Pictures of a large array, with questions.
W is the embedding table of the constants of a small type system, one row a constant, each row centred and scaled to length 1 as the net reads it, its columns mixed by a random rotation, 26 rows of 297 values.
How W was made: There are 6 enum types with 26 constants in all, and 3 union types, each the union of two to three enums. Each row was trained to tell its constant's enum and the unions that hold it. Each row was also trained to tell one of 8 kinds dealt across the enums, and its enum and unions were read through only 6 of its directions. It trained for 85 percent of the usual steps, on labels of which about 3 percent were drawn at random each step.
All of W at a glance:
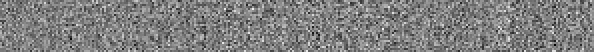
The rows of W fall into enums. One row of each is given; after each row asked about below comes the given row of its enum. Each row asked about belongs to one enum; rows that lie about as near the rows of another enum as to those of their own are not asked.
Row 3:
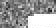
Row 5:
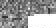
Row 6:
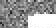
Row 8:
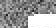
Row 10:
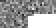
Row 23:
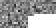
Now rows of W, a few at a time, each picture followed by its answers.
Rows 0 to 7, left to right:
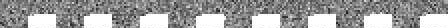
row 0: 5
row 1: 10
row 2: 23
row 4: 5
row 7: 5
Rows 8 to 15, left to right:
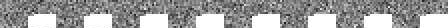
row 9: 3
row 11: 23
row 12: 3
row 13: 23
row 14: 6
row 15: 8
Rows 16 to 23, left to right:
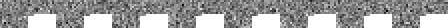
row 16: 23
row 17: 6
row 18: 3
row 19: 10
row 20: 3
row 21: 8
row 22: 8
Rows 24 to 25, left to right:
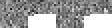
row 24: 8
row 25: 6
